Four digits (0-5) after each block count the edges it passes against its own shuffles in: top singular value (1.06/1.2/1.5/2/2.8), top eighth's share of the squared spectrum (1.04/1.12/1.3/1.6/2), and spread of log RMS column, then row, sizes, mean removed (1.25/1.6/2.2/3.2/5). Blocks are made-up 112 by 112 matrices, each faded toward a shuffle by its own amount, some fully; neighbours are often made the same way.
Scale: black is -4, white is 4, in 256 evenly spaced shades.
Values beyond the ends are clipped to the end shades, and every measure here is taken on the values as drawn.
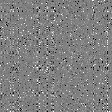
5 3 2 2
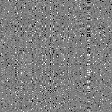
5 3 3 2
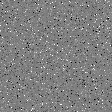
0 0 0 0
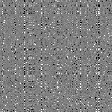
5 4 3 2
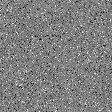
0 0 0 0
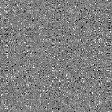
4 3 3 2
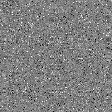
3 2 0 1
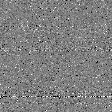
3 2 0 3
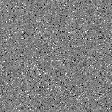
4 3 1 1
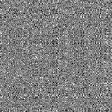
4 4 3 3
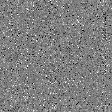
1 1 2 0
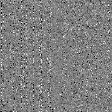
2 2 3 0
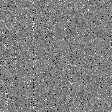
2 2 2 0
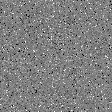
0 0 0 0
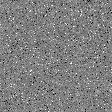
0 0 0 0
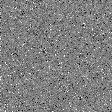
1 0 0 0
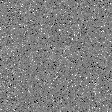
0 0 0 0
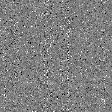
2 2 2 0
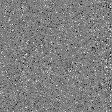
2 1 1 0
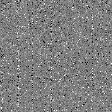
1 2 3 0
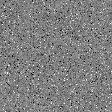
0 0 1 0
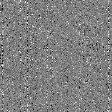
2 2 3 0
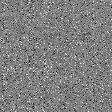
1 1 1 0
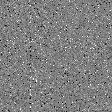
1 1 1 0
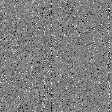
2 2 3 0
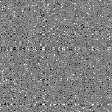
4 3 2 2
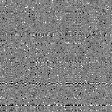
5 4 2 3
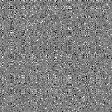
5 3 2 2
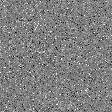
2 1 0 0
